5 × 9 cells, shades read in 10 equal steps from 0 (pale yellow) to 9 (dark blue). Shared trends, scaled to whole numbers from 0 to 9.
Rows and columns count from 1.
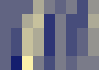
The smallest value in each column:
6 6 0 2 5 5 5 5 3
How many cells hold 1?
0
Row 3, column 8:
6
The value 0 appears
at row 5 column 3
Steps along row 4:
up down up up down up down down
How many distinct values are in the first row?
5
